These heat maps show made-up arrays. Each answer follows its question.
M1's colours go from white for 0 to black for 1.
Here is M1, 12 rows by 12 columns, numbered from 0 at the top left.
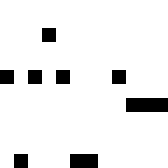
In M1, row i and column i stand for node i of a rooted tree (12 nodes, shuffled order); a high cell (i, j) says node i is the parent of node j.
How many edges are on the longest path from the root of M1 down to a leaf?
4
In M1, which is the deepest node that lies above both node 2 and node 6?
11
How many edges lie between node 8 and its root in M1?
3
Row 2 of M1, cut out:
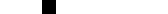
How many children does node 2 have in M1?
1
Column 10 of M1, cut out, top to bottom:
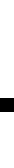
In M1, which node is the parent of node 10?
7
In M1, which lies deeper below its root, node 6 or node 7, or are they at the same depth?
node 6
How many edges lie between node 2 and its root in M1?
3
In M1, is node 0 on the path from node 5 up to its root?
no
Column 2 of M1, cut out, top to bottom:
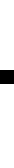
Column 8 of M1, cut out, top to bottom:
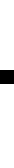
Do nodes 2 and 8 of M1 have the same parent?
yes
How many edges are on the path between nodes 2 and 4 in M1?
2
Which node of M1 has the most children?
5
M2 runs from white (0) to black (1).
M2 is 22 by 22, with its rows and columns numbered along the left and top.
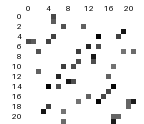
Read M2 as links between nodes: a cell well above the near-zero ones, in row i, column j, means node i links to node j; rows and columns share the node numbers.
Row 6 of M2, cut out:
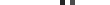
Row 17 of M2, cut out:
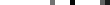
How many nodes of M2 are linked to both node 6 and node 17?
1
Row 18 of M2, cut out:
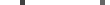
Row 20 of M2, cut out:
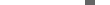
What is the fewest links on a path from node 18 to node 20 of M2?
1
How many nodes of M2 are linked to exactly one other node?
6
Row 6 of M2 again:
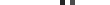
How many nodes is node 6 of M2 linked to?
2
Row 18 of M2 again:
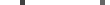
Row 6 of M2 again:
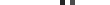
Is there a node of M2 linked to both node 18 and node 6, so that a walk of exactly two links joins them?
no
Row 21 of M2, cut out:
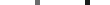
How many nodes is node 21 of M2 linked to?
2
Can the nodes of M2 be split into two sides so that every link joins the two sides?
no
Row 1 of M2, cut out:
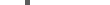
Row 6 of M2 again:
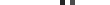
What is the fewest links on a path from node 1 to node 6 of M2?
4
